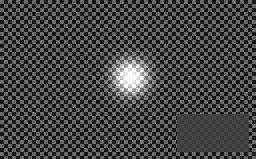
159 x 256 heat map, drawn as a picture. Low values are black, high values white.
Bumps: one, in the centre. Odd rows or columns: none. Calmest part: bottom right. Slope: none. Odd patch: calmer, in the bottom right.
